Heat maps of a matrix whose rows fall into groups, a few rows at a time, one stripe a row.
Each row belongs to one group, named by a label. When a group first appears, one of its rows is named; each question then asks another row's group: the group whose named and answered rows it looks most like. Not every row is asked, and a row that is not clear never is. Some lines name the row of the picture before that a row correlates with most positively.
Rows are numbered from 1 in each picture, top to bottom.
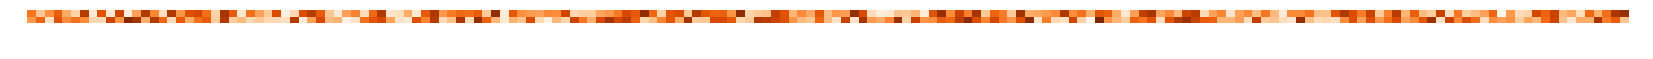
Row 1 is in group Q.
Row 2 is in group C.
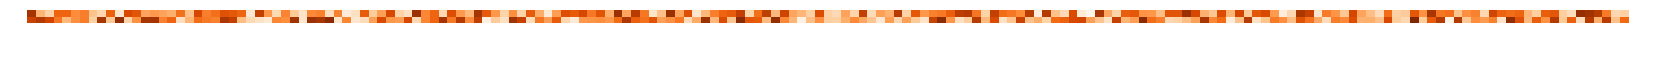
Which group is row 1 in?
C
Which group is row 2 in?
Q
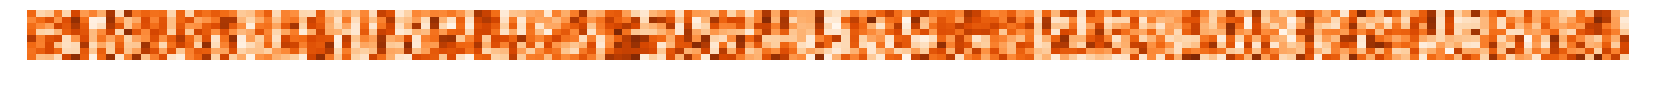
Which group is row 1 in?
C
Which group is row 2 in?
C
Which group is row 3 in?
C
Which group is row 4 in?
C
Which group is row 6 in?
Q
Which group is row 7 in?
Q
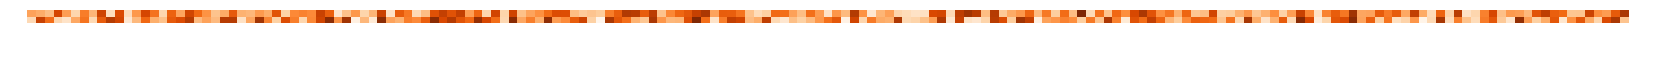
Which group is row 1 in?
Q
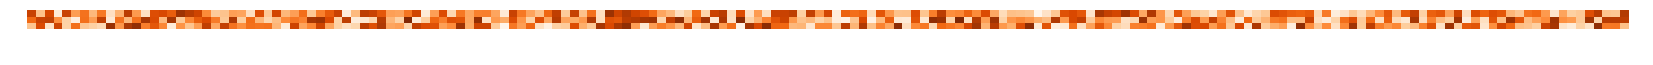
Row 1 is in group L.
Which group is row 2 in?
Q
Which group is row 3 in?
C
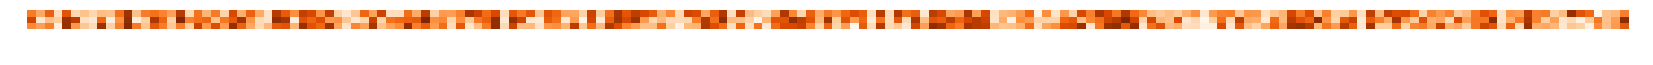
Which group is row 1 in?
L
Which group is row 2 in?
L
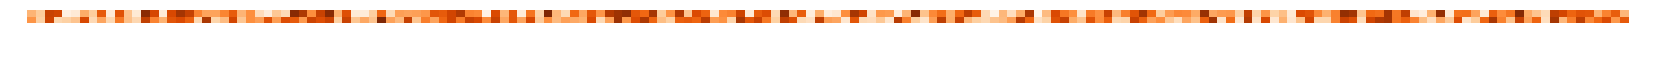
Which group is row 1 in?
Q
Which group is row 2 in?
Q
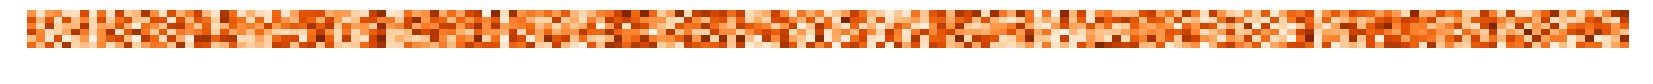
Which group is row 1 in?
Q
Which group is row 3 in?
Q
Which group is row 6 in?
L
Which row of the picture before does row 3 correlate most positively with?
2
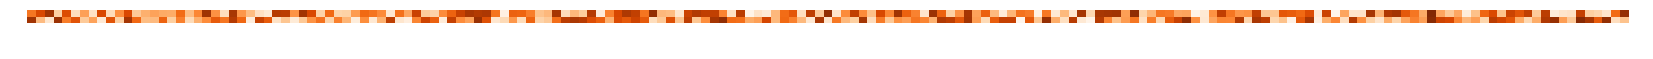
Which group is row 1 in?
L
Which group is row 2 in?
C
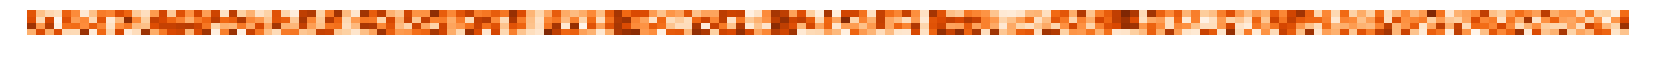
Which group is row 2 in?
L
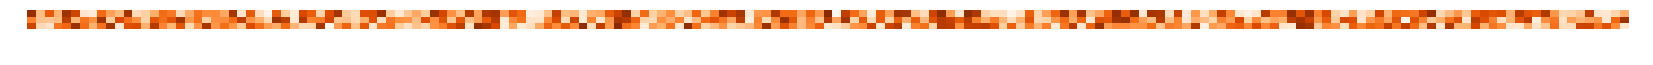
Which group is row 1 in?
L
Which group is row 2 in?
L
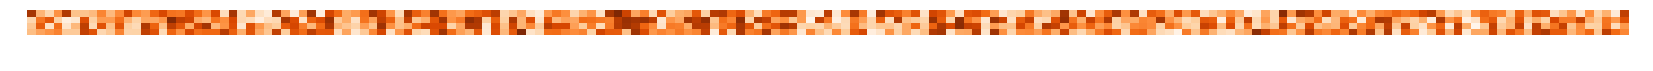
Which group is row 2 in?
Q
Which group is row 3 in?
Q
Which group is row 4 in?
Q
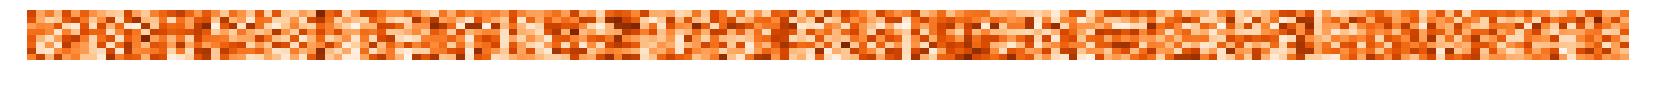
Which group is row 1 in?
L
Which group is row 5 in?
C
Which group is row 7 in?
C
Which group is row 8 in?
C
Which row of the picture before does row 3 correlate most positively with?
3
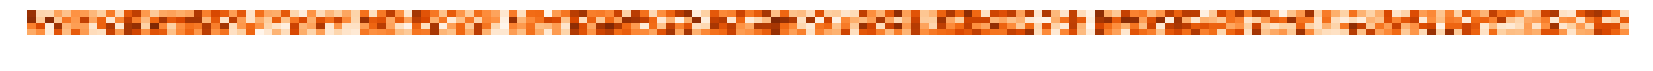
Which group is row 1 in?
C
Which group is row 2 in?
L
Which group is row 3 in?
C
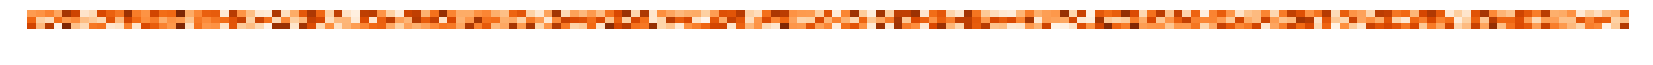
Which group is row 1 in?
L
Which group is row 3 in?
L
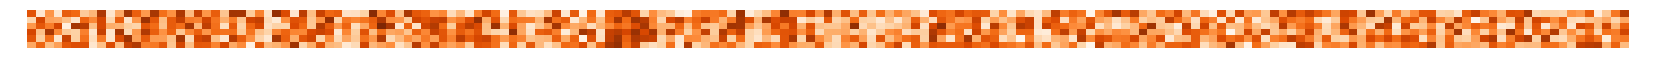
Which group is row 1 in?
L
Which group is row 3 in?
Q
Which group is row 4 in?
Q
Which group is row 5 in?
L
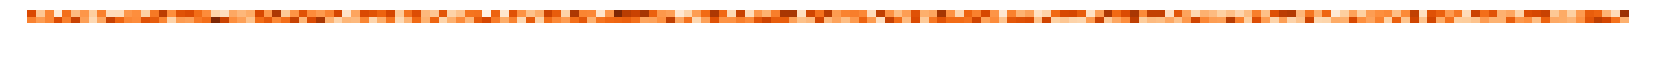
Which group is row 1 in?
L
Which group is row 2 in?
C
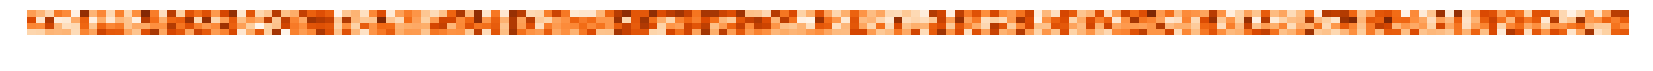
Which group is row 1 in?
Q
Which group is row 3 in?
Q
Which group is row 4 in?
Q
